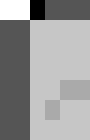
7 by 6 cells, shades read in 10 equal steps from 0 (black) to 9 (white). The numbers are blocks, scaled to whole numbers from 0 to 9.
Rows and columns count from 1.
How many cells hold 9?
2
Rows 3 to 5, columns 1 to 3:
3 3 7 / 3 3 7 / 3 3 7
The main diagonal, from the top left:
9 3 7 7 6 7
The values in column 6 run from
3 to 7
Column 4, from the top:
3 7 7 7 7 6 7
